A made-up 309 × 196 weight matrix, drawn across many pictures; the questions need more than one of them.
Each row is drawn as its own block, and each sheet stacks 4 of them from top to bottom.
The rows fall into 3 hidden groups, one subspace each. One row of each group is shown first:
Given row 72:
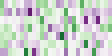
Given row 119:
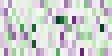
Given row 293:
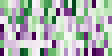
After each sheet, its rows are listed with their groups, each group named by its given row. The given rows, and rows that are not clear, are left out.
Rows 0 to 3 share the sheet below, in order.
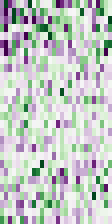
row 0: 119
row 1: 72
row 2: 293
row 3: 119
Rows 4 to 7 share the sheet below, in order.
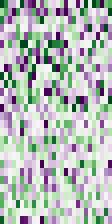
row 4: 119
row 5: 119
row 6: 293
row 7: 293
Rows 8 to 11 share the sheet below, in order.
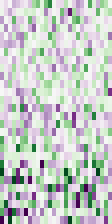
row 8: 119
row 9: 119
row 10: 293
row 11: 72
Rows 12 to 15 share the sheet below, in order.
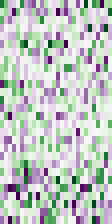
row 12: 119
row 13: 119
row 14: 119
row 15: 72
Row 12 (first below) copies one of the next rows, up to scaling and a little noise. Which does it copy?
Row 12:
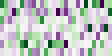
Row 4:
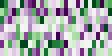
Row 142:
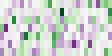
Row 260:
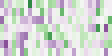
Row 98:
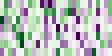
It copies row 4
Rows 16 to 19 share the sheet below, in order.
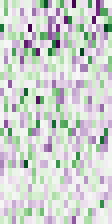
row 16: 72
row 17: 119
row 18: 119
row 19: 72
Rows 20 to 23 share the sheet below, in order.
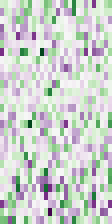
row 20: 293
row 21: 119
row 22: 72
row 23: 72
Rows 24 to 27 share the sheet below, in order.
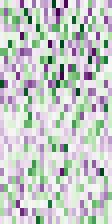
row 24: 293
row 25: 119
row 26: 72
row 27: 119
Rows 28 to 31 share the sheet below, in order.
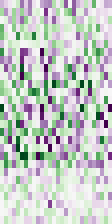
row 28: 293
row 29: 293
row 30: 119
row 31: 119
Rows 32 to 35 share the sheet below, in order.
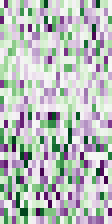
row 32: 72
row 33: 119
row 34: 119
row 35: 119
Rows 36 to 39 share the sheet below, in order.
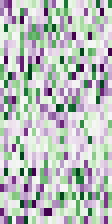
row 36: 293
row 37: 119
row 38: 119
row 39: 119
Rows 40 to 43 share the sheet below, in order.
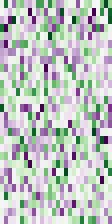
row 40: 119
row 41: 293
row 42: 119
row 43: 293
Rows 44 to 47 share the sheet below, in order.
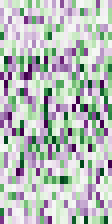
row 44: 119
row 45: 119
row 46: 293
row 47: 119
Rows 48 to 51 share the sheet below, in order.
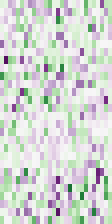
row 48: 119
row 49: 119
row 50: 72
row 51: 72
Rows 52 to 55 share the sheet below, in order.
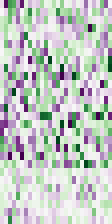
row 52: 119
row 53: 119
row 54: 119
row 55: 72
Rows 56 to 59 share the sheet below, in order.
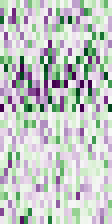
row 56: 72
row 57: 293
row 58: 72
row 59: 119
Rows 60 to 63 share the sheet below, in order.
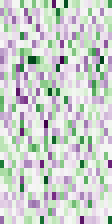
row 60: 293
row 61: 119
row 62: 293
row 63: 293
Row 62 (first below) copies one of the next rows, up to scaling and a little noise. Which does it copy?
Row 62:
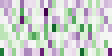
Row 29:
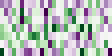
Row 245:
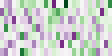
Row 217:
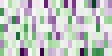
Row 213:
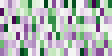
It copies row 29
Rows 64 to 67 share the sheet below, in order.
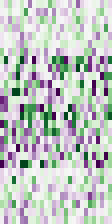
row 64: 119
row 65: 119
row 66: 293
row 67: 119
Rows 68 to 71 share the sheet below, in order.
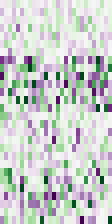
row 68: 72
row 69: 72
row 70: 72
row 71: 293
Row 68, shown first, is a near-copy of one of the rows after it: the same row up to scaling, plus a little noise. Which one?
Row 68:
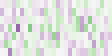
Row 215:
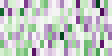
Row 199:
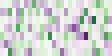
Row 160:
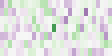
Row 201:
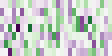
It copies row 201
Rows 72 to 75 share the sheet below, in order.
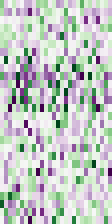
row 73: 72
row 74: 293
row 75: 119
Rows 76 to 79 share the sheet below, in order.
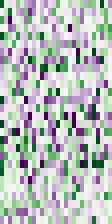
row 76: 72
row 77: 119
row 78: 293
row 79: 72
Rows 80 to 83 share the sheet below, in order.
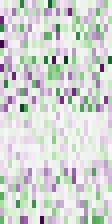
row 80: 119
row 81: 293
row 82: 72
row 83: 293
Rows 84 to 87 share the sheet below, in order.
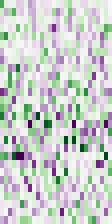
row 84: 72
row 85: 72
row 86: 72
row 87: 293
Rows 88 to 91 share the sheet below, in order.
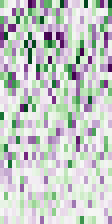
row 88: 119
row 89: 119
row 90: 72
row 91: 293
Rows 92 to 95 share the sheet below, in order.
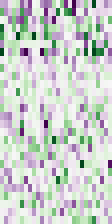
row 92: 293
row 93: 293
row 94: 293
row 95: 293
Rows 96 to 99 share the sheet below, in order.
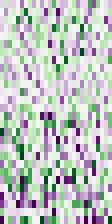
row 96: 293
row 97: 293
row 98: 119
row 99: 293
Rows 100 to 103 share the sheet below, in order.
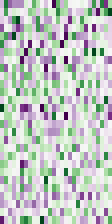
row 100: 119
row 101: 293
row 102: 293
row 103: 293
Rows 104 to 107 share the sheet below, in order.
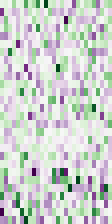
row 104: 72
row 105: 293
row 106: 119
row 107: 119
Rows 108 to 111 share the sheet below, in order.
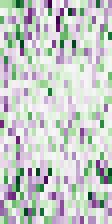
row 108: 119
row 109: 119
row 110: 72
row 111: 119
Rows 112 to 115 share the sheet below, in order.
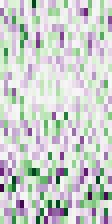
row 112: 119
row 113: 119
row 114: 293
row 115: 119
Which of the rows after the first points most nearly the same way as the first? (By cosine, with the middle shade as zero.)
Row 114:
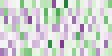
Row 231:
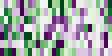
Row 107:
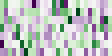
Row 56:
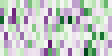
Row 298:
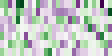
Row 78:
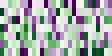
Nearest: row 231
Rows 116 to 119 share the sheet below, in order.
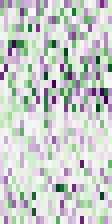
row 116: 72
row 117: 72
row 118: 293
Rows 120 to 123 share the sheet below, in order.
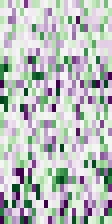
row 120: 72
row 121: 119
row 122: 72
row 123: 119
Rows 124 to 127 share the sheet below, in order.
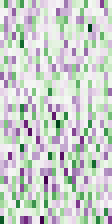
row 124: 119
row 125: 119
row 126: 293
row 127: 293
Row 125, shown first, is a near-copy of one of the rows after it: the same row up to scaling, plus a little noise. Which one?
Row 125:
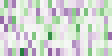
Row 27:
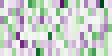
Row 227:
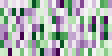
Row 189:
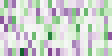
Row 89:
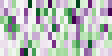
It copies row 189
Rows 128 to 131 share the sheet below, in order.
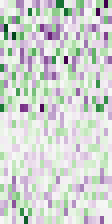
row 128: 119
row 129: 293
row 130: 119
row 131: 119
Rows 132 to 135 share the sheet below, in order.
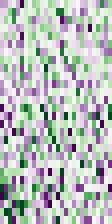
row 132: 119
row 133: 293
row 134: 293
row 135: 119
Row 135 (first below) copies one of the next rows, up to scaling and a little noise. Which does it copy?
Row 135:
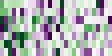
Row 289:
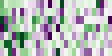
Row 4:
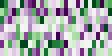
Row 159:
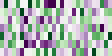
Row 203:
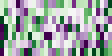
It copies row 289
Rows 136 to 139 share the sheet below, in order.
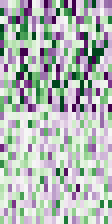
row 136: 293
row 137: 293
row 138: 72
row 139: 72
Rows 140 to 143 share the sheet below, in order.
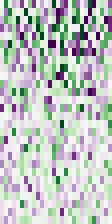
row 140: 293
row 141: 119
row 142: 119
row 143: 293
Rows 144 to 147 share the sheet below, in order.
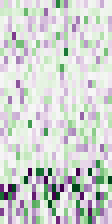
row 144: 72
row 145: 119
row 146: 72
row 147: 119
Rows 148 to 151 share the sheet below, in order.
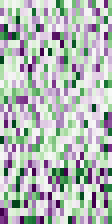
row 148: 119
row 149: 72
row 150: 119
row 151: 119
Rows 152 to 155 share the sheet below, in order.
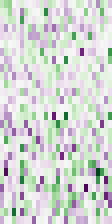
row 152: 293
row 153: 293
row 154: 293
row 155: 72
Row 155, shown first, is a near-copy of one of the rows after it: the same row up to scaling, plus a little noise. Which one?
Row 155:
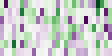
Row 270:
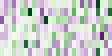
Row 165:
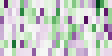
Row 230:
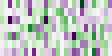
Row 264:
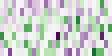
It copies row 165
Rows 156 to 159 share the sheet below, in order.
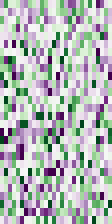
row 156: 72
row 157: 119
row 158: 119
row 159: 119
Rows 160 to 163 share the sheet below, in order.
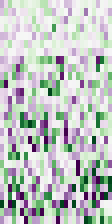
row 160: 72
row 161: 119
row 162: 72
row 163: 119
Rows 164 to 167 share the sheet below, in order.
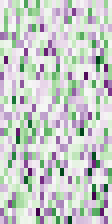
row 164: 72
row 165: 72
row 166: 72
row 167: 119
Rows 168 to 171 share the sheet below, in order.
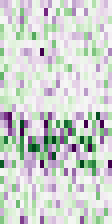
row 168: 293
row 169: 119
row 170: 293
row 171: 293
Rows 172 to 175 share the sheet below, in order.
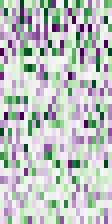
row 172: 293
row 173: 72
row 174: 119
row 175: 72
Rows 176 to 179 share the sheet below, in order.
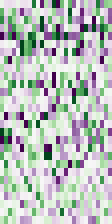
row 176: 119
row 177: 72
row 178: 119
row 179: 293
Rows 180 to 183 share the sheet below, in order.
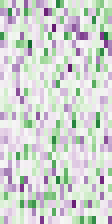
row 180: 72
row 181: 119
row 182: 72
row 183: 293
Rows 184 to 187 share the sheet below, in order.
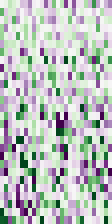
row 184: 293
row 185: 293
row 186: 119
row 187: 119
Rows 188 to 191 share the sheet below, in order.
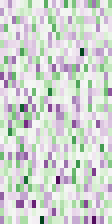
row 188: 293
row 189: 119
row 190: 72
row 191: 293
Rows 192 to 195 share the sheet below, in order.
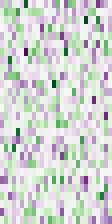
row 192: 72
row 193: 72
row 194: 119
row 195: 119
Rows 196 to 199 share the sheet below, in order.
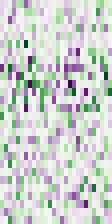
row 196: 72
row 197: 72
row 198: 72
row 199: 72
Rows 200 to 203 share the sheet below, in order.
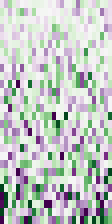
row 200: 72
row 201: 72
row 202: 293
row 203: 119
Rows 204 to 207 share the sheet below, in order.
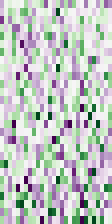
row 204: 119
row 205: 293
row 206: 119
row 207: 293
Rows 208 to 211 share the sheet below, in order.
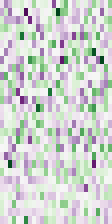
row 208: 293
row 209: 119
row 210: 72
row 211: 72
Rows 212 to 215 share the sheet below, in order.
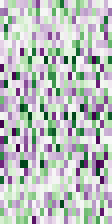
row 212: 119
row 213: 293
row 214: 293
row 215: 72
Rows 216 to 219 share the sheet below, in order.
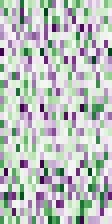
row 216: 293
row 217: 293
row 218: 293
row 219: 119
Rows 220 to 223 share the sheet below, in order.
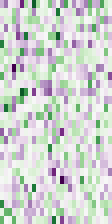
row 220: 119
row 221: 119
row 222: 119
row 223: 119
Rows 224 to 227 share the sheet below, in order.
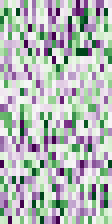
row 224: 72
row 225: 293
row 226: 293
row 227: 119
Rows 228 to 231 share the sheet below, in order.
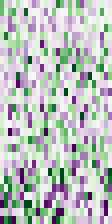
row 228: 72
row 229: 72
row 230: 72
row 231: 119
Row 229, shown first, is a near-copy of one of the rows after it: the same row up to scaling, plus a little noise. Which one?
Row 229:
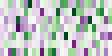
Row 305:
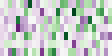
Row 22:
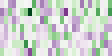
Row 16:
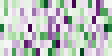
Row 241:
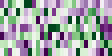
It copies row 305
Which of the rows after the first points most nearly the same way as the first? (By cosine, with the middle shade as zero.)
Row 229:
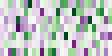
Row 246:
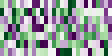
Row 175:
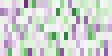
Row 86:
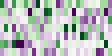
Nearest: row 175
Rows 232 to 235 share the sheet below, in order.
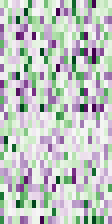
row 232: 293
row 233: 293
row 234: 119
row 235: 293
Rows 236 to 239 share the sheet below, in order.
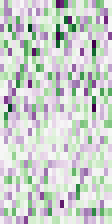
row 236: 72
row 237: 72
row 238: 119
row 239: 72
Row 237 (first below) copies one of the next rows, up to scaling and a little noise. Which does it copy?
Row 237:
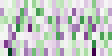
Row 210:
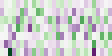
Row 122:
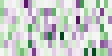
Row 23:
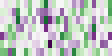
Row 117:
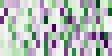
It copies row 210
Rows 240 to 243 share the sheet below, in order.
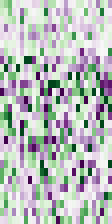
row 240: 293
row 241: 72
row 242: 293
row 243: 72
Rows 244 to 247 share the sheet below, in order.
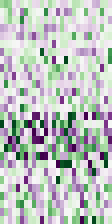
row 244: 293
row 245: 293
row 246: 72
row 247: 293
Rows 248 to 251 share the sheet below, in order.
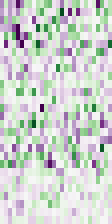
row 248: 119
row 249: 293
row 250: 72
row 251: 119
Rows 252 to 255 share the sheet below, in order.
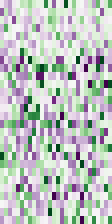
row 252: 293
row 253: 119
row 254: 119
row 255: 293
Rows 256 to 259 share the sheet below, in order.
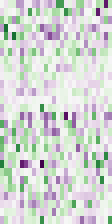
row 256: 119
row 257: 293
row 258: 293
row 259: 293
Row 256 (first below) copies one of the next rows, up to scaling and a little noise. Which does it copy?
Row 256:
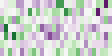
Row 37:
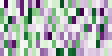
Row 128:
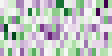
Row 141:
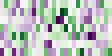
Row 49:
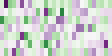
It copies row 128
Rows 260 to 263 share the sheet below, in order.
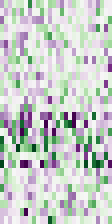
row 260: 119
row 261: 119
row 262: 293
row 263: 72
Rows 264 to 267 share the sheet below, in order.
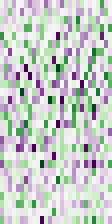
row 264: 72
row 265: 293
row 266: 293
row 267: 293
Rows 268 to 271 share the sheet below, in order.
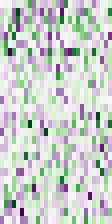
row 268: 72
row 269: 119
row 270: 72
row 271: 119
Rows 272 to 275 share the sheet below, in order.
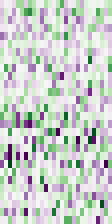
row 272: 72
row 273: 119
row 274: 72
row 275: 72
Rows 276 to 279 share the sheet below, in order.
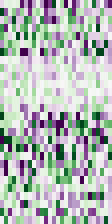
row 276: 293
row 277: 293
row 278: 119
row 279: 119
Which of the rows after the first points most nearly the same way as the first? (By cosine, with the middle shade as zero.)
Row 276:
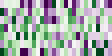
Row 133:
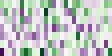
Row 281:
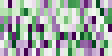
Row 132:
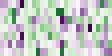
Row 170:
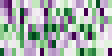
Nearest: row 170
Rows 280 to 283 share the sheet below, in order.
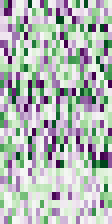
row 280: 119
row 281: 72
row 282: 72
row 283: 72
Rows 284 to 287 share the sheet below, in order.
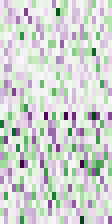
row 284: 293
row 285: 119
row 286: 293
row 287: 293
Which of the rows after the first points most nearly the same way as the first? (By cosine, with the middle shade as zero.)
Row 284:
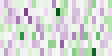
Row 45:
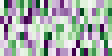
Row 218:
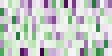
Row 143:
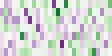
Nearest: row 143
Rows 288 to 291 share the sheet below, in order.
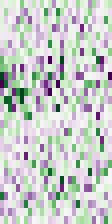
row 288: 293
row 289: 119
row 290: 72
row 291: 119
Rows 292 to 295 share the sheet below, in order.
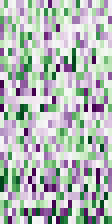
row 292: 119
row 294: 119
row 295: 72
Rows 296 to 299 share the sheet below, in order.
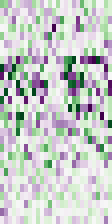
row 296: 72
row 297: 72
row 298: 119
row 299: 119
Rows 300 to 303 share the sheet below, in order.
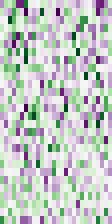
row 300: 72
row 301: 72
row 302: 119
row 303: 293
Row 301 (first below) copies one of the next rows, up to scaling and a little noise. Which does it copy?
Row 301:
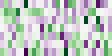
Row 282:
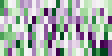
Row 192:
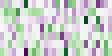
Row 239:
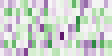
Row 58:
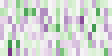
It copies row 192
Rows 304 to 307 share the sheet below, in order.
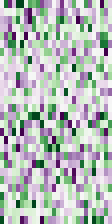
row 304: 119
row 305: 72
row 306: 119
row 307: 293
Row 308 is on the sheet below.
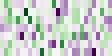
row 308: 293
